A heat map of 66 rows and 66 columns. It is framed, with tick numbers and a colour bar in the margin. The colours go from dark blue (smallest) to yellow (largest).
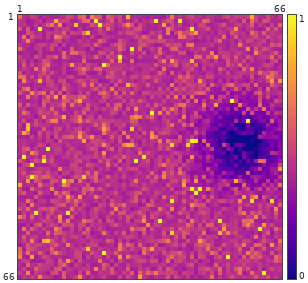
Dips: one, in the middle right. Odd rows or columns: none. Ninth with the lowest average: middle right. Stripes: none.
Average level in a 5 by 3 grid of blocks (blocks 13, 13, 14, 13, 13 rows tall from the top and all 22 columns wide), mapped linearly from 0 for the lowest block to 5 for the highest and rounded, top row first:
555 | 554 | 550 | 554 | 555
